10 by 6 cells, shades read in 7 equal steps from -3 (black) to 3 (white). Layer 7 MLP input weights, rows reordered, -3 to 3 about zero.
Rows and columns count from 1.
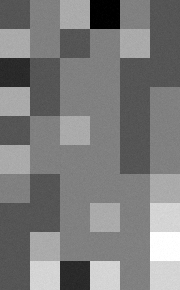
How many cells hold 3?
1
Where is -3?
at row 1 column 4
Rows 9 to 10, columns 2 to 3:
1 0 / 2 -2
